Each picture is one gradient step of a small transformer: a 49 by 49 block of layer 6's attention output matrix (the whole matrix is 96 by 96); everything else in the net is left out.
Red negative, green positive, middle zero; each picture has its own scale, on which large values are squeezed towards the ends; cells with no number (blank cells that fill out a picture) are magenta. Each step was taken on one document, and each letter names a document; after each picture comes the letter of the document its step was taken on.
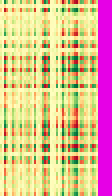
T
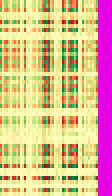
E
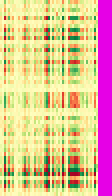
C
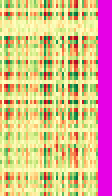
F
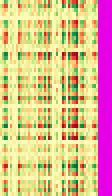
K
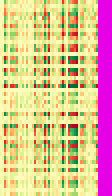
T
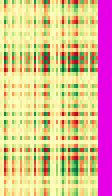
T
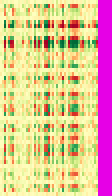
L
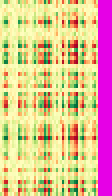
K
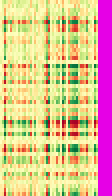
C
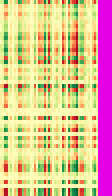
K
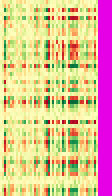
C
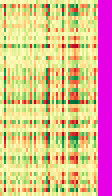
C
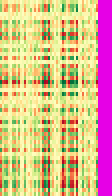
E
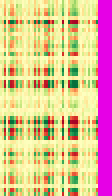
L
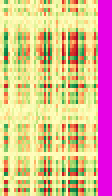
K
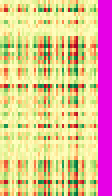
K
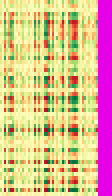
L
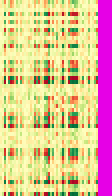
L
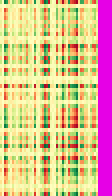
T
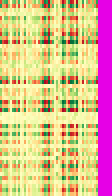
E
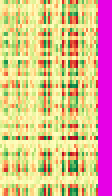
K
